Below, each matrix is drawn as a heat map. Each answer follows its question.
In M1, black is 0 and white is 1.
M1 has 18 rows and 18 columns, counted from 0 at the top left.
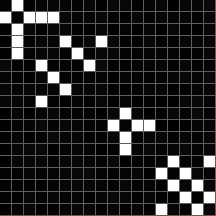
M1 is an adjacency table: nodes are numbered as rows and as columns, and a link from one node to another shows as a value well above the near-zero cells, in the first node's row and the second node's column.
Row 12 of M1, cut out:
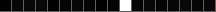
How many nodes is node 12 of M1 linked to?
1
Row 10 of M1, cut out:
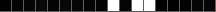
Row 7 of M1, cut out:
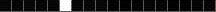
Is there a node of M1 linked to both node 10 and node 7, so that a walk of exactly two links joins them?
no
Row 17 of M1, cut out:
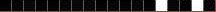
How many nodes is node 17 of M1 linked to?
2
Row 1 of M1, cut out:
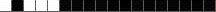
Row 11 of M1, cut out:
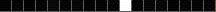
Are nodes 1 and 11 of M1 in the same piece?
no
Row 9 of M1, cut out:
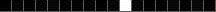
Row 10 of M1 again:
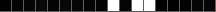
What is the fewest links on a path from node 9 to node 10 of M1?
1
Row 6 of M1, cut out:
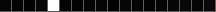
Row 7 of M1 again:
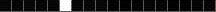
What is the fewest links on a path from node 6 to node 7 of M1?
5
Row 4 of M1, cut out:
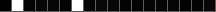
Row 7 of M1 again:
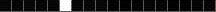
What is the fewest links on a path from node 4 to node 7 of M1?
4
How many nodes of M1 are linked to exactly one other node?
8
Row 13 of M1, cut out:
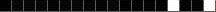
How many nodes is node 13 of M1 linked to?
2
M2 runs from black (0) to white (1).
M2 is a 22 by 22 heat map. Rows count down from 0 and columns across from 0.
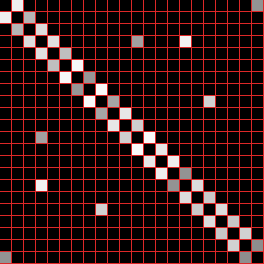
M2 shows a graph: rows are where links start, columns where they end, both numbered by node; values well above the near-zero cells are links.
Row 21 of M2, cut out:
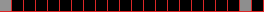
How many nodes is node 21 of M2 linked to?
2
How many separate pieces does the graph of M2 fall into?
1
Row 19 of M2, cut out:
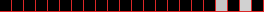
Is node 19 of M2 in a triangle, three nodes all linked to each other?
no
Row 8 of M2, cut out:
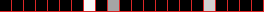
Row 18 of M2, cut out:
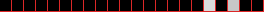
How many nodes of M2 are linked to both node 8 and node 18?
1
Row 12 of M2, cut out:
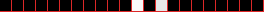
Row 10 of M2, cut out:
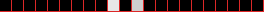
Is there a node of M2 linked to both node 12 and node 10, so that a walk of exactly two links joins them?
yes
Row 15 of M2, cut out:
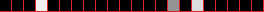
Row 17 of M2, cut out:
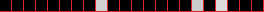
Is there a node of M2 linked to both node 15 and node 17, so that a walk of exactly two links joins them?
yes
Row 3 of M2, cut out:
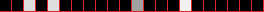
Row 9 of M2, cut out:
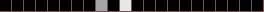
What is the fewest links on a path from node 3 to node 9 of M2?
3
